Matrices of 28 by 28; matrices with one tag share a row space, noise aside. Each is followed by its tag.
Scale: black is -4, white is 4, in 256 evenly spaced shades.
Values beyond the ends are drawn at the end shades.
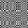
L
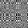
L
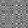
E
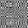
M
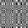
E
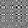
E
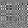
M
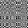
L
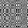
L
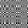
L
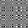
E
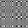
E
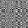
E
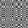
E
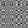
E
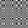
E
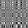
E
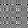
L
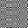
M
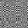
L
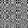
L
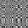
E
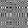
M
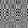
L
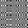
M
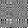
M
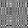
M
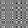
E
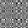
E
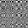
E
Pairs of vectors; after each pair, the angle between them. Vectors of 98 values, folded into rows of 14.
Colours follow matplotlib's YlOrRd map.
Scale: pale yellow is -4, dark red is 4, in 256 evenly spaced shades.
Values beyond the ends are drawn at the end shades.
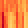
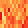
partly opposed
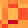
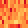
partly opposed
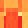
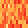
orthogonal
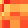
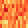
partly opposed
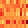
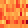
nearly parallel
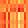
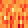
partly opposed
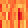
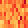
orthogonal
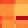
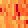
partly opposed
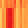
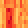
nearly parallel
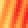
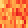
partly aligned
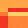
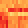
nearly parallel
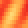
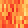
partly opposed
